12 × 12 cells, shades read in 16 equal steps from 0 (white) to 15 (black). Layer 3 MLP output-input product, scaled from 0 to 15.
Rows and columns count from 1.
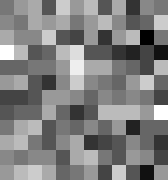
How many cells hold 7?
17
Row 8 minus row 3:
5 2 2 2 -1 1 4 -8 -2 0 -9 -8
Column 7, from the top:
4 6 6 10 5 7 9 10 7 12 4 6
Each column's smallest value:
0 4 3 3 3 1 4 4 3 4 3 0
